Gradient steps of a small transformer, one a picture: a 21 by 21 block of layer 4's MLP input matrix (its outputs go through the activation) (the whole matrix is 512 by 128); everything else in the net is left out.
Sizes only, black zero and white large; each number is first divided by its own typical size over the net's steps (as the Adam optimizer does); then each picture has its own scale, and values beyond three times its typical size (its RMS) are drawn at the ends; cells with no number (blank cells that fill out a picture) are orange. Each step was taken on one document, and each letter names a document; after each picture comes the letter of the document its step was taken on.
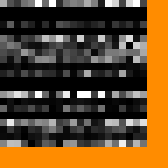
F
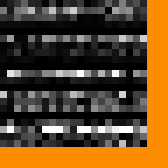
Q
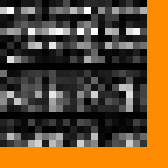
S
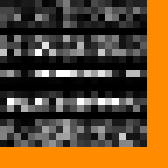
Q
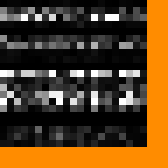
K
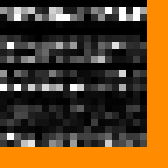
K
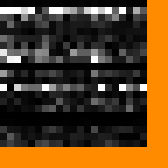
K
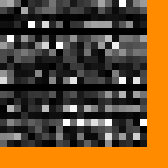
F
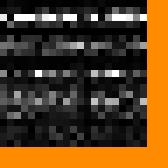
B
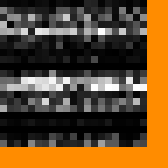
S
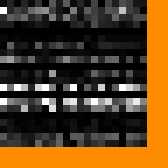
K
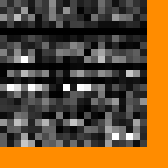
Q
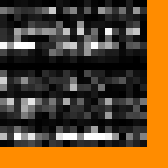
S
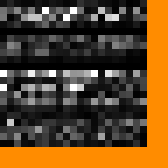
B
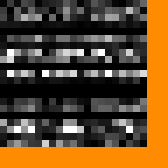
Q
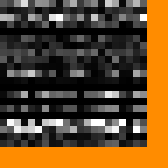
F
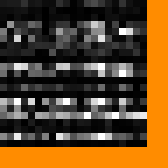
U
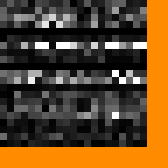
B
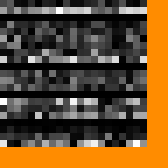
S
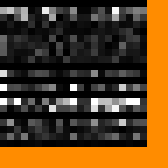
K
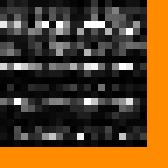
U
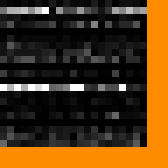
K
